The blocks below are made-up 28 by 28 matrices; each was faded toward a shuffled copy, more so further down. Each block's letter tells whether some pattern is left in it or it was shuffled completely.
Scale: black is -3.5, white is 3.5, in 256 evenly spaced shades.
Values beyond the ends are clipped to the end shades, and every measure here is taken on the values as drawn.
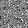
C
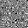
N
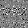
N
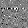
N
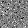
C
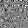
N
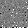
N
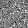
C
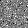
C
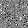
C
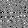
N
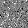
C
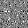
N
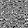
N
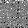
N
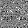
N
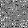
N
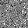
C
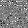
N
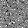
C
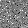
C
